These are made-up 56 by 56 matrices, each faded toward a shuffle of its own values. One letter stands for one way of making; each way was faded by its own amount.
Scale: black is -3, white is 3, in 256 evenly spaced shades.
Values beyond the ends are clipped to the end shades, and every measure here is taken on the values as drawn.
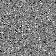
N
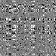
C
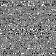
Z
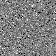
N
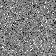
N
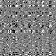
C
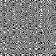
C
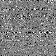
Z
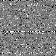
Z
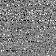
Z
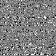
Z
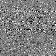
Z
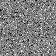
N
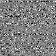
Z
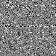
Z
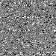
Z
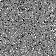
N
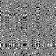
C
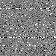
Z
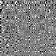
C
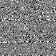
Z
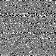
Z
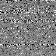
Z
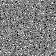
N
